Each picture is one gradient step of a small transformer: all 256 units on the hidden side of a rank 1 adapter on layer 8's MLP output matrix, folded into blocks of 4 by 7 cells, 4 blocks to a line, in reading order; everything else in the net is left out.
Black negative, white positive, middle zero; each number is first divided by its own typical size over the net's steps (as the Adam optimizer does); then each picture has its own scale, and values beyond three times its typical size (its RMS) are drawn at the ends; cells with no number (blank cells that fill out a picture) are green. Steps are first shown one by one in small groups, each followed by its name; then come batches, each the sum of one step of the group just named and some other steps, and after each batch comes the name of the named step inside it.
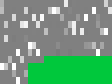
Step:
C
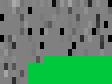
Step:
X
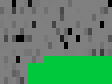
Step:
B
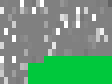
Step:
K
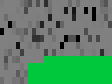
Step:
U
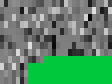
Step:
X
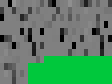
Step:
X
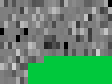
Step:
C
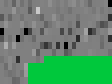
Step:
X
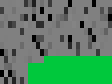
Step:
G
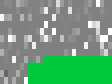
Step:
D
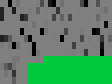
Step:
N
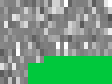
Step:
G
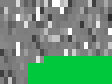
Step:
G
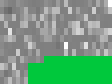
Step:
D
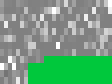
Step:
D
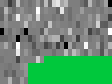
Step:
N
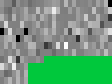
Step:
D
